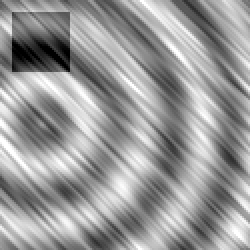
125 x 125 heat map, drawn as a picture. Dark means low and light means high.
In the top left lies a patch that is lower than the rest. No overall slope runs across the table. Rings spread out from the middle left. The middle left is the ninth with the highest average. The ninth with the lowest average is the top left.
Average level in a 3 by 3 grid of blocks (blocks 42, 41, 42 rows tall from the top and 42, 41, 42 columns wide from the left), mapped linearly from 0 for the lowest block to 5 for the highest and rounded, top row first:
0 3 4
5 4 3
4 3 3
